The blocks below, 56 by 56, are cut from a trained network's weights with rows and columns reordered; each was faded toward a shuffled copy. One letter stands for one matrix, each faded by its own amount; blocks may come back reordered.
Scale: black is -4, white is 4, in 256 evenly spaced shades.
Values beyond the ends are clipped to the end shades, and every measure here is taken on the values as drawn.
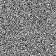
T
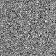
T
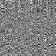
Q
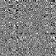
Q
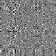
Q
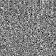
T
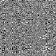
Q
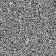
T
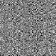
Q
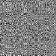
Q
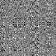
Q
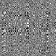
Q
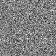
T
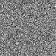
T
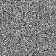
T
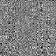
Q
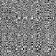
Q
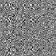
Q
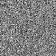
T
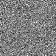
T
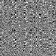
Q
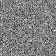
T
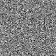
T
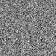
T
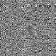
Q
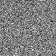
T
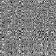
Q
